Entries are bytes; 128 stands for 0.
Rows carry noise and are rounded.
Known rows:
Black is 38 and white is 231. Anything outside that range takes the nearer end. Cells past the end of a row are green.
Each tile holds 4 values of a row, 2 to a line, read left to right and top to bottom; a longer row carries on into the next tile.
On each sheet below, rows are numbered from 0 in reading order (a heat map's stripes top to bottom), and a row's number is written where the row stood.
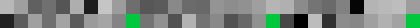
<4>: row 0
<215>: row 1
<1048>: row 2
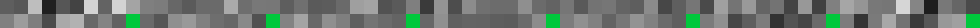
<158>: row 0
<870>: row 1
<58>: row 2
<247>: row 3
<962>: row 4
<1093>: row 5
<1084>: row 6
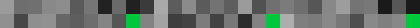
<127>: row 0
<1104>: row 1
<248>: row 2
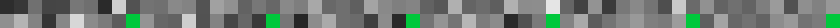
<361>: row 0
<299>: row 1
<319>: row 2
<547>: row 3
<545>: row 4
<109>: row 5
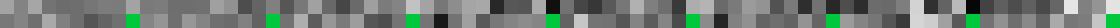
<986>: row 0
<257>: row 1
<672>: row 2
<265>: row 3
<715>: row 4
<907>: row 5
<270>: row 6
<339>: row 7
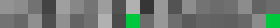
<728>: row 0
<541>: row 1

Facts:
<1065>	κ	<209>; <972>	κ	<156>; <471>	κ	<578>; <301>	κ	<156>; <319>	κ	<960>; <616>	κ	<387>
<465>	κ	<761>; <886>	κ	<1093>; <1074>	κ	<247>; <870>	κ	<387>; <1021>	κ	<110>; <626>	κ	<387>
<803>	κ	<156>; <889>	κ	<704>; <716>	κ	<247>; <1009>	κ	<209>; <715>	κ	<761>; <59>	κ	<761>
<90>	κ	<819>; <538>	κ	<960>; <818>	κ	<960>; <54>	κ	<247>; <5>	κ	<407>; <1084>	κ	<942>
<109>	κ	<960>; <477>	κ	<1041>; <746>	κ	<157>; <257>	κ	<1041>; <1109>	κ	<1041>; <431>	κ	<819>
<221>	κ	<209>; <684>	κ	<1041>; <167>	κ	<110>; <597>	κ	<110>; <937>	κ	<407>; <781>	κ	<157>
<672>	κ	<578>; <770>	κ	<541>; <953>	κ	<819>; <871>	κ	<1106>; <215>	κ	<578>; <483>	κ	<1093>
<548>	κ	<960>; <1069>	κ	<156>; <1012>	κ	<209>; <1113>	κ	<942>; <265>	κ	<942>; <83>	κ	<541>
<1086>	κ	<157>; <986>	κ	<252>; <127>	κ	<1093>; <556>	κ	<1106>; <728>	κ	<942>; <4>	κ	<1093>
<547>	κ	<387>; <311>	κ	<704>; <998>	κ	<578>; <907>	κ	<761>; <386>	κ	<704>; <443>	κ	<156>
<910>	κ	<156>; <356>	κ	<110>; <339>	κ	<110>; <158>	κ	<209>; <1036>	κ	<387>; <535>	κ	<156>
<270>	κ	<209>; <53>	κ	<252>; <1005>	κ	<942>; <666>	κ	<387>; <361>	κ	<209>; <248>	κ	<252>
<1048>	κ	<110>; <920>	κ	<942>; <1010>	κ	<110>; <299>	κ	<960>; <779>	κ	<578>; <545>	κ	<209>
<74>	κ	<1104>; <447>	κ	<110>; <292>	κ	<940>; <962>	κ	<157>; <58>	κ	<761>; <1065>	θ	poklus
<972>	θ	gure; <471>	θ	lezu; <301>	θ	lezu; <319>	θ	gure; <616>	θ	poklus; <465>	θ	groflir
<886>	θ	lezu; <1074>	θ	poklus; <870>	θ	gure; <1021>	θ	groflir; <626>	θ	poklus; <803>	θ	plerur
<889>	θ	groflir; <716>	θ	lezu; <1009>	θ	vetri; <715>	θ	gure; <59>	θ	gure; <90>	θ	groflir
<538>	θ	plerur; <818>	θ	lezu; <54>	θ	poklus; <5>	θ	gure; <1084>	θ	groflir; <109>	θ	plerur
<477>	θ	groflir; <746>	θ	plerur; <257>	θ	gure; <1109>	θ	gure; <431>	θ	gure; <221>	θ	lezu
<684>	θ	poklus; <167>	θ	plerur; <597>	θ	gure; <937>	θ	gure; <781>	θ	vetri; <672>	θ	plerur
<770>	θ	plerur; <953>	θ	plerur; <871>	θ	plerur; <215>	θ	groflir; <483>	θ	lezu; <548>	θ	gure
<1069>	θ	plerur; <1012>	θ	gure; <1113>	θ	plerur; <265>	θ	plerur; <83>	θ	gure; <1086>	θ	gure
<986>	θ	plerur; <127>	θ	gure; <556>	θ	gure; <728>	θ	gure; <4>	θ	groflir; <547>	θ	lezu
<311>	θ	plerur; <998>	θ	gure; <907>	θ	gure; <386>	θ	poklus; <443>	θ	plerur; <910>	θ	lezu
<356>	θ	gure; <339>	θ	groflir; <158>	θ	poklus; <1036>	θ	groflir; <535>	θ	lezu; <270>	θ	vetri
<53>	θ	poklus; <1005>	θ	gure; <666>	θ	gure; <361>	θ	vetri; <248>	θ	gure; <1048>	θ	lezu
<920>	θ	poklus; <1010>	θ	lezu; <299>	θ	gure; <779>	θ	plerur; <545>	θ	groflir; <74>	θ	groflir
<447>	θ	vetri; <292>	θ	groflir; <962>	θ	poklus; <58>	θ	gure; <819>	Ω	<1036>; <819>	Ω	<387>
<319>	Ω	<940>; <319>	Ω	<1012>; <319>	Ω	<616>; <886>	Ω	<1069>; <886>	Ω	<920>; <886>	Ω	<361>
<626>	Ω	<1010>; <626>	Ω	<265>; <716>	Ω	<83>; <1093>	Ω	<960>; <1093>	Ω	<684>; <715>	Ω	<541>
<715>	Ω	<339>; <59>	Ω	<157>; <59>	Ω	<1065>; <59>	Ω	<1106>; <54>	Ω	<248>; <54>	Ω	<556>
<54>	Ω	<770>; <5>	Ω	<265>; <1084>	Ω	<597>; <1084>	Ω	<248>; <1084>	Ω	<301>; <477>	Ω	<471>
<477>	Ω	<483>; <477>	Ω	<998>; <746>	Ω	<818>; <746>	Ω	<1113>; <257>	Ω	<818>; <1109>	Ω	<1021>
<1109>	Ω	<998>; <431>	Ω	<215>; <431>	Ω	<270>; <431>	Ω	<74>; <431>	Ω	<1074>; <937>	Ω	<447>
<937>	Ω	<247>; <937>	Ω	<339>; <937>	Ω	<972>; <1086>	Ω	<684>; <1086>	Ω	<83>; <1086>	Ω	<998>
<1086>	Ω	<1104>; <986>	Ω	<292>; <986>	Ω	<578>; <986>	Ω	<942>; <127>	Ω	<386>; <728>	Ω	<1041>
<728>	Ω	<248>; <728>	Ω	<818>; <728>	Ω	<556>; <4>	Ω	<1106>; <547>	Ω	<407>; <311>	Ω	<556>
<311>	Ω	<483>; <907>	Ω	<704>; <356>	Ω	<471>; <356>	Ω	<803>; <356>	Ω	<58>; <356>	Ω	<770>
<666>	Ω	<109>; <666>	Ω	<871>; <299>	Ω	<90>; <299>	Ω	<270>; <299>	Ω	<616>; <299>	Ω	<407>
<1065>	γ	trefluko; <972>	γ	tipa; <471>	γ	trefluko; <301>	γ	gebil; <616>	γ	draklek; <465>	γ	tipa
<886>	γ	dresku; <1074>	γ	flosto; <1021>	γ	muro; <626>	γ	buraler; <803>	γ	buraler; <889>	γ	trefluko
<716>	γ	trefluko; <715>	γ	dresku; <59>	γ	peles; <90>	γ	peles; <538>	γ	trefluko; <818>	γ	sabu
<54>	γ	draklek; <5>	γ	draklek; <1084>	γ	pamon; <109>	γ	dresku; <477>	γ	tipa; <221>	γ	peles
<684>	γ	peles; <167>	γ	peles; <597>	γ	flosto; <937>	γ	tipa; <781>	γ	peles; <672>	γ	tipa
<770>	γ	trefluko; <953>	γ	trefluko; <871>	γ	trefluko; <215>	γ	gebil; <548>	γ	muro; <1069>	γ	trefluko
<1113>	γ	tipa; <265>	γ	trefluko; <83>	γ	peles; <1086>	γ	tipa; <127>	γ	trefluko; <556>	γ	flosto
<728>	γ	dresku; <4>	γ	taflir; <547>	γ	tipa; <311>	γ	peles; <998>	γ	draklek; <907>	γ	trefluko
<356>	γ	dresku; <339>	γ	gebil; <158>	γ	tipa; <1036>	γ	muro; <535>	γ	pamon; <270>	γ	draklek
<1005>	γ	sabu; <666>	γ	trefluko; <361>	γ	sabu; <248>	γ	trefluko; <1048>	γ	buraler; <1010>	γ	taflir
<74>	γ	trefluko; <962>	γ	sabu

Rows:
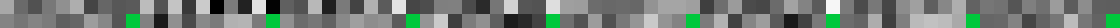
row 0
<5>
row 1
<1065>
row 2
<1012>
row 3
<1086>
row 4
<167>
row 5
<477>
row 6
<221>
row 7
<684>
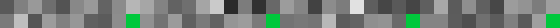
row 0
<1113>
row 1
<54>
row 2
<548>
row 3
<110>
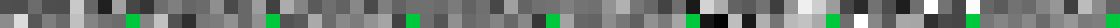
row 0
<1009>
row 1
<209>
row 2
<59>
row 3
<1005>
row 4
<770>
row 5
<1010>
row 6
<972>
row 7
<90>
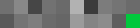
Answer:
<781>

